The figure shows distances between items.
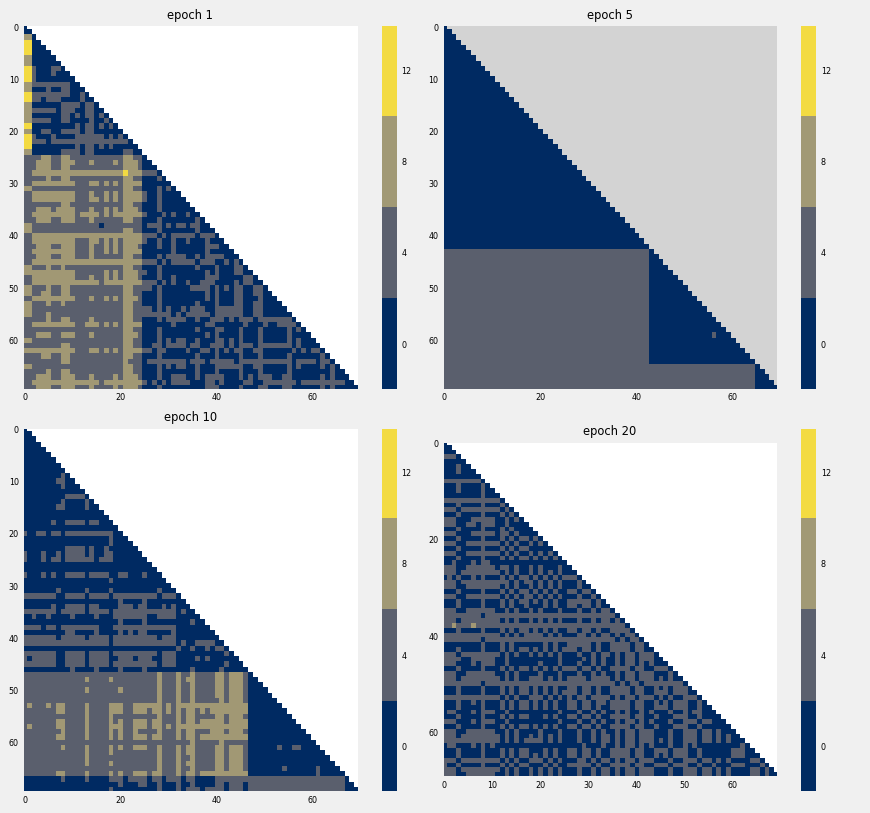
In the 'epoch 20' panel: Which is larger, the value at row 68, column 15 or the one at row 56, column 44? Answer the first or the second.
the first
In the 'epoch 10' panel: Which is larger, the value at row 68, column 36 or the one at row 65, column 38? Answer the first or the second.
the second
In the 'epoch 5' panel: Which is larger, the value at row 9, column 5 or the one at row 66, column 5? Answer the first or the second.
the second
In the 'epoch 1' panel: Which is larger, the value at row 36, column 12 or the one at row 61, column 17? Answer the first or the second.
the first
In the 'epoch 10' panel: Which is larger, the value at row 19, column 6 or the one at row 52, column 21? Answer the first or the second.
the second
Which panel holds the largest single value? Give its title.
epoch 1
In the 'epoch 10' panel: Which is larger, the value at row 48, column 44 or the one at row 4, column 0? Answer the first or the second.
the first
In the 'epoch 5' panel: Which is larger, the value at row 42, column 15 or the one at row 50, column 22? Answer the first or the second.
the second
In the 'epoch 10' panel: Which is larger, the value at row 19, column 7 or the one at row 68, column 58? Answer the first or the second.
the second
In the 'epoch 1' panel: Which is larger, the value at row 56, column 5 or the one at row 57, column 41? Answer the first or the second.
the first
